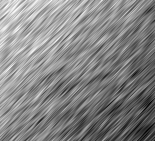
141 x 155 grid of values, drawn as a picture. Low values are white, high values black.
The top left is the ninth with the lowest average. The bottom right is the ninth with the highest average. Neither half mirrors the other. The field climbs toward the bottom right. The grain runs diagonally up to the right.
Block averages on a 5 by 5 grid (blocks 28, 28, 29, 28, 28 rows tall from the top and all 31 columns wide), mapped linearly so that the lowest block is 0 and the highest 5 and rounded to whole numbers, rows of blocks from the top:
0 1 1 2 3 / 1 1 2 2 3 / 1 2 2 3 4 / 2 2 3 4 4 / 2 3 4 4 5
